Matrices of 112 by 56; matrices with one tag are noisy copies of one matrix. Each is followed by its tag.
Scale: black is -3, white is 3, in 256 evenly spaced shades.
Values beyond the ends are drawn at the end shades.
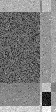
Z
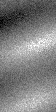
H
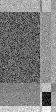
Z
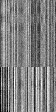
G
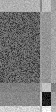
Z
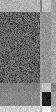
Z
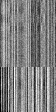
G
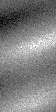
H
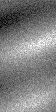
H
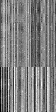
G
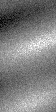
H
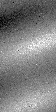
H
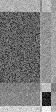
Z
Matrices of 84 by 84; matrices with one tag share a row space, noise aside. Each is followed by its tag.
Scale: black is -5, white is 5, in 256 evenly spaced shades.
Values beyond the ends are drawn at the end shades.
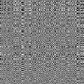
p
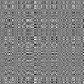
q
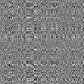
q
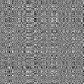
q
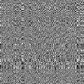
p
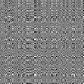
q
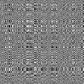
q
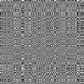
p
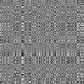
p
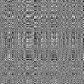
q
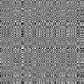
p
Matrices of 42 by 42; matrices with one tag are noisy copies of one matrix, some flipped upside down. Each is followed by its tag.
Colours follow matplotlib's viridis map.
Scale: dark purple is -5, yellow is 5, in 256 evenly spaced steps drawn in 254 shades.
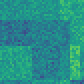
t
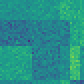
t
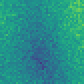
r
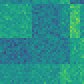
t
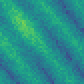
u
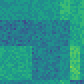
t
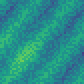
u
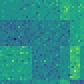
t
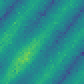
u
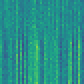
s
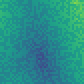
r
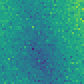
r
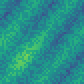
u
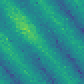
u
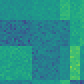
t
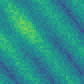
u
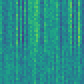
s
